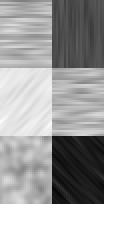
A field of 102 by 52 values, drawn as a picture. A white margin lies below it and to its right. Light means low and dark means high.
It is made of 3 by 2 panels. Panel 1,1: low, streaked across. Panel 1,2: high, streaked downward, faint in contrast. Panel 2,1: very low, slanting up to the right, faint in contrast. Panel 2,2: low, streaked across. Panel 3,1: low, blotchy. Panel 3,2: very high, slanting down to the right, faint in contrast.
